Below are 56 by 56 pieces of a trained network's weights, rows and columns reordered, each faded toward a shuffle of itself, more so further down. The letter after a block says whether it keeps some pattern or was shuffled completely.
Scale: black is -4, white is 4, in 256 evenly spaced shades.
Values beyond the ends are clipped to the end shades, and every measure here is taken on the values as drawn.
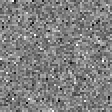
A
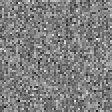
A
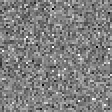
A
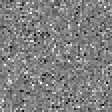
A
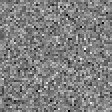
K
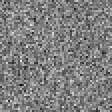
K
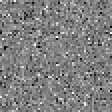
K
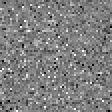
K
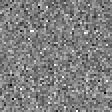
K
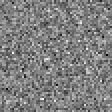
A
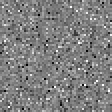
A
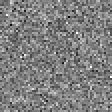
A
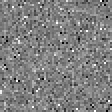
A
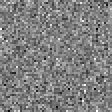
A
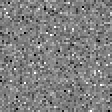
A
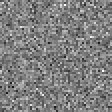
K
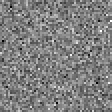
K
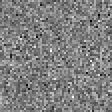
A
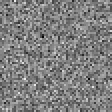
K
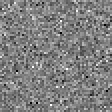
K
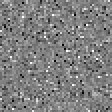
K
